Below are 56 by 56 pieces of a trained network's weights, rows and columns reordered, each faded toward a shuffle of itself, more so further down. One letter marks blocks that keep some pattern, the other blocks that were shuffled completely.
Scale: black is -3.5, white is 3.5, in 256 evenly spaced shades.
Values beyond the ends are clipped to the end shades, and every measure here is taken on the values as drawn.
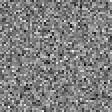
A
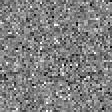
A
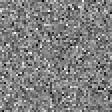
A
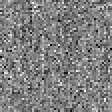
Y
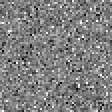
A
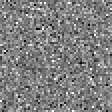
A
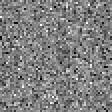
Y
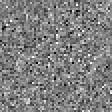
A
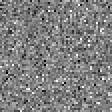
A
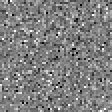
A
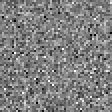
Y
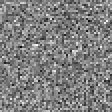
A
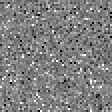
A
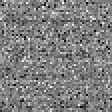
Y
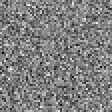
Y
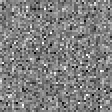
Y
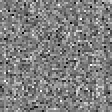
Y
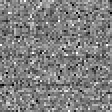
Y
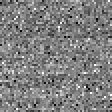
Y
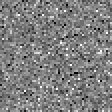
A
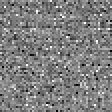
Y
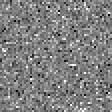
A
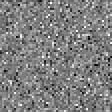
A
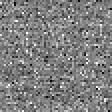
Y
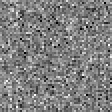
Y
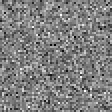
A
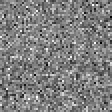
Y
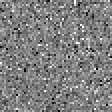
A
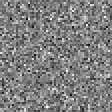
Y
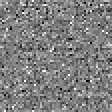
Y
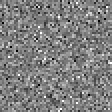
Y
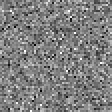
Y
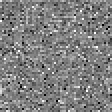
Y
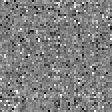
Y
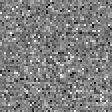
Y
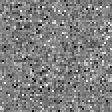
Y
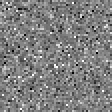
A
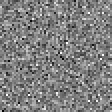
A
